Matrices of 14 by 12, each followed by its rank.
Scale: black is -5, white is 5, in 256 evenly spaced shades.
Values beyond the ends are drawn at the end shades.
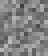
full rank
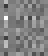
two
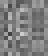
two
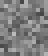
full rank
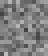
full rank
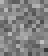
full rank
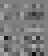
two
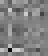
two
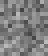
full rank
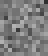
full rank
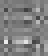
two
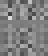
two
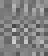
two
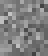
full rank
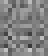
two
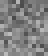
full rank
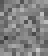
full rank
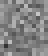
full rank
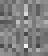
two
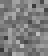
full rank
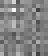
two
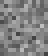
full rank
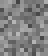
full rank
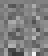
two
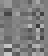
two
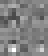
two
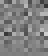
two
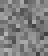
full rank
